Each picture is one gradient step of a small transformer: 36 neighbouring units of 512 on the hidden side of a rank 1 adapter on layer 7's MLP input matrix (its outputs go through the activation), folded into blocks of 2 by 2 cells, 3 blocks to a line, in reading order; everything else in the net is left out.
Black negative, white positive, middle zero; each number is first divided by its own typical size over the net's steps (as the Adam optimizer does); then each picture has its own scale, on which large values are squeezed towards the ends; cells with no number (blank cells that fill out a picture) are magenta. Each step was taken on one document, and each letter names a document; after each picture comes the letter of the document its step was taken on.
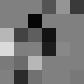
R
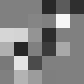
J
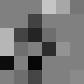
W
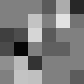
J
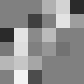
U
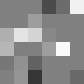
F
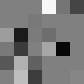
W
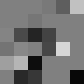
W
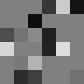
R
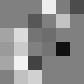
U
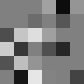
J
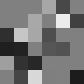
J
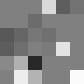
W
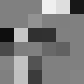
F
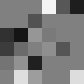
W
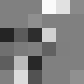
F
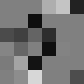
R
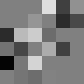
J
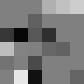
F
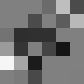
J
